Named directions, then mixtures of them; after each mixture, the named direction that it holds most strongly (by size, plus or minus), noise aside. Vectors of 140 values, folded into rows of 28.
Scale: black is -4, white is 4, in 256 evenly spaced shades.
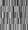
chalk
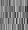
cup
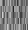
chalk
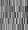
cup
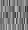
cup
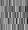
cup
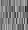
cup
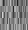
chalk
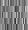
cup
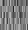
chalk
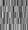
chalk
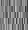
cup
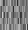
chalk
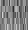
chalk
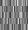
chalk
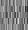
cup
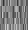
chalk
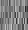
cup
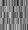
chalk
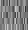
cup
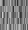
chalk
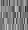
cup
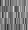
chalk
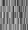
chalk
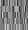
chalk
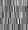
chalk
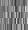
cup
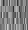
chalk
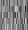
cup
